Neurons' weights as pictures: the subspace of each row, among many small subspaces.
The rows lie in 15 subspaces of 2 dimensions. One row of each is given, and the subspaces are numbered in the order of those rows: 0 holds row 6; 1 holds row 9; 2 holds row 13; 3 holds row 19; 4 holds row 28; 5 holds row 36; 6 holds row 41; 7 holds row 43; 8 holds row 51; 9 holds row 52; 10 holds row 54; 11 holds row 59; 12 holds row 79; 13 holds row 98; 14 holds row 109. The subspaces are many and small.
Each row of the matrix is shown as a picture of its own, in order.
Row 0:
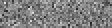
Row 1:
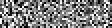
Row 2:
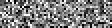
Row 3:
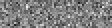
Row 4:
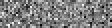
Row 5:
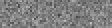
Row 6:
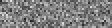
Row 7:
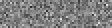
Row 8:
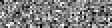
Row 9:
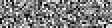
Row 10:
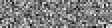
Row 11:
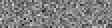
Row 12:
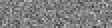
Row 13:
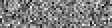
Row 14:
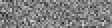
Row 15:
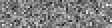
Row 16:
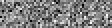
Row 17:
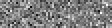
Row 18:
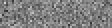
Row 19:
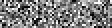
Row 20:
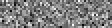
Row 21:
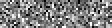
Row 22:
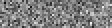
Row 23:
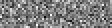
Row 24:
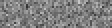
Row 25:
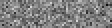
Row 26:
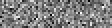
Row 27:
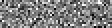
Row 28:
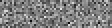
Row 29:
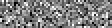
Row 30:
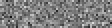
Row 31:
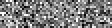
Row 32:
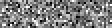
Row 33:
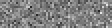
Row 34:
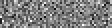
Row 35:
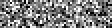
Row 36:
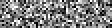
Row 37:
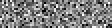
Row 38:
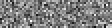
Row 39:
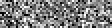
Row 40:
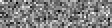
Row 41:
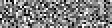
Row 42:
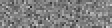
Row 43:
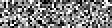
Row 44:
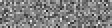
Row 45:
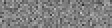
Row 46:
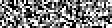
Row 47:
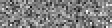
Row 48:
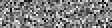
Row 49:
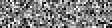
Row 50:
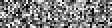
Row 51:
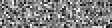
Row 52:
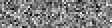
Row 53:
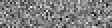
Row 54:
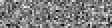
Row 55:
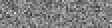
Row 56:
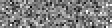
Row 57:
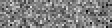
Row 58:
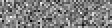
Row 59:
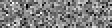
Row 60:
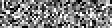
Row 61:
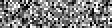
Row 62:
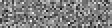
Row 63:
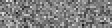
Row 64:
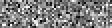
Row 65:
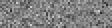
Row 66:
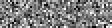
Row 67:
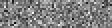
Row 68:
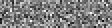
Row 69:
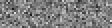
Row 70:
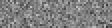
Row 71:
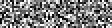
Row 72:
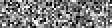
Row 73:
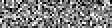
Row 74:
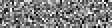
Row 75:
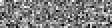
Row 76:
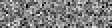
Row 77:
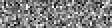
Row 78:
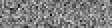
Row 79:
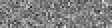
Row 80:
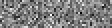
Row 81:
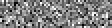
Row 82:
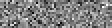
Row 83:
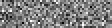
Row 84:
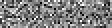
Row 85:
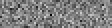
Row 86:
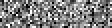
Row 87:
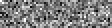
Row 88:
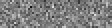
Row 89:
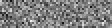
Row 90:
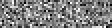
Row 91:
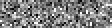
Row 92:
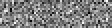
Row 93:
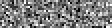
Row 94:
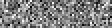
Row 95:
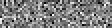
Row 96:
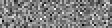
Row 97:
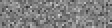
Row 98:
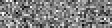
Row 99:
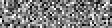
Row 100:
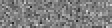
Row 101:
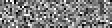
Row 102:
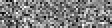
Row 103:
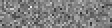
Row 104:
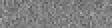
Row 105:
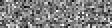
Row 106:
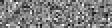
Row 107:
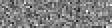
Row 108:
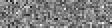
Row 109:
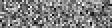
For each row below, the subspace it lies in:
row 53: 4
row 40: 0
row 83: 0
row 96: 2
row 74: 7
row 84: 8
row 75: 10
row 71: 12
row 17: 12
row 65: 12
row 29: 10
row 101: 6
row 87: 0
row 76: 11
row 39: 13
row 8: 13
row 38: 1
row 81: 10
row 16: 0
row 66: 1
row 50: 6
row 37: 11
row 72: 3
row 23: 9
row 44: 4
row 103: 5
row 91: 5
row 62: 4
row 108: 6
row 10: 1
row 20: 10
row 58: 13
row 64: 3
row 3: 11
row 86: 6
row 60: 9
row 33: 12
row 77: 11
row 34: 2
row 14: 0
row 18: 12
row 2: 6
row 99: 2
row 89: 0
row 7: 4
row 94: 2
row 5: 3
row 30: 10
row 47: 14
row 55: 9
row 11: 11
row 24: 11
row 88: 4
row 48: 7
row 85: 9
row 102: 13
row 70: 1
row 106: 10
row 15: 5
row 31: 13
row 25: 5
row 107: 8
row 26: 5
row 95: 1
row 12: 7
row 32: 3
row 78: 9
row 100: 8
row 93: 8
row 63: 13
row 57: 14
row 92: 7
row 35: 14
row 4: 6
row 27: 3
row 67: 7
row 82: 7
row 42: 8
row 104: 1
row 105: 10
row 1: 2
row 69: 9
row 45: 14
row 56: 14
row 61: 2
